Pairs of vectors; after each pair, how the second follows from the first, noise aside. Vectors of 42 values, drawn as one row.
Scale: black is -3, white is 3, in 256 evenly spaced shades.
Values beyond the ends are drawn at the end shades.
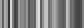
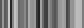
negated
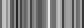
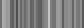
shrunk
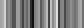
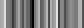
copied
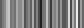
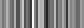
shuffled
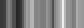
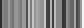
shuffled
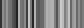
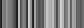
copied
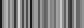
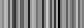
wrapped around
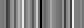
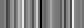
copied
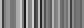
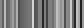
shuffled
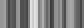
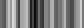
negated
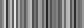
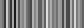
negated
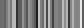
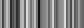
shuffled
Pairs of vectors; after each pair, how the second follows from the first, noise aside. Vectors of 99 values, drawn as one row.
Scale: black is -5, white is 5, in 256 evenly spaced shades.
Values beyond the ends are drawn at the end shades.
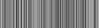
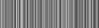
sign-scrambled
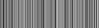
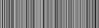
reversed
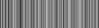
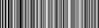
scaled up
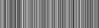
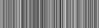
shuffled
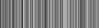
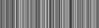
shuffled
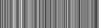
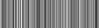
sign-scrambled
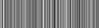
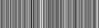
shuffled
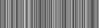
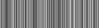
reversed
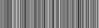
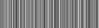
sign-scrambled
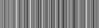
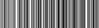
scaled up
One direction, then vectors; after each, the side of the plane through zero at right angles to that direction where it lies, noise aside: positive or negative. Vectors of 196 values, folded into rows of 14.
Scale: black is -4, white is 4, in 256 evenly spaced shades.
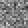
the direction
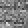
positive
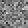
negative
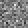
negative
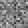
positive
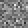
negative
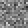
positive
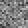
negative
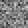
negative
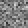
negative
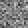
negative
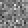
negative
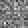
negative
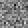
positive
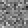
positive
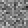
positive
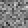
negative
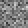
negative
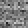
negative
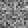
negative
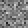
negative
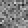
negative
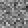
positive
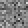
positive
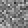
positive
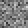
negative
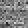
negative
